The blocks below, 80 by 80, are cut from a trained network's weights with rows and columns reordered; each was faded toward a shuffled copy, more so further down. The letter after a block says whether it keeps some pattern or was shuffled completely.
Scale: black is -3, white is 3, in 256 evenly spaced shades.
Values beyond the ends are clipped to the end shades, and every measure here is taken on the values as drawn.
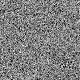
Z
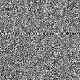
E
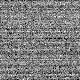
E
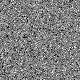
Z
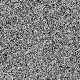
Z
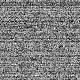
E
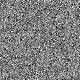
Z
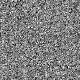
E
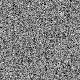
Z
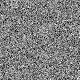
Z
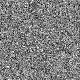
Z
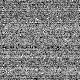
E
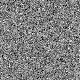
Z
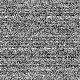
E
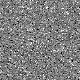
E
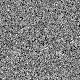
Z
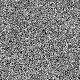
Z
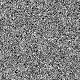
Z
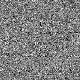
E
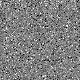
E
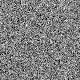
Z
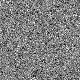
Z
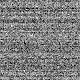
E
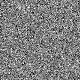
Z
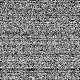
E
